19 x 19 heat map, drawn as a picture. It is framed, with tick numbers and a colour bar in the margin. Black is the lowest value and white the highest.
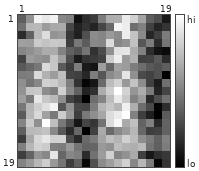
Overall the values sit about 50% of the way up the scale. No row or column stands out. Stripes running up and down repeat 2 times from left to right. There is no seam.
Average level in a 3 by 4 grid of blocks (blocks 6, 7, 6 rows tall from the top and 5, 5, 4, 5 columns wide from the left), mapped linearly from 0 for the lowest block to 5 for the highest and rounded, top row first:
4040 | 4050 | 4041
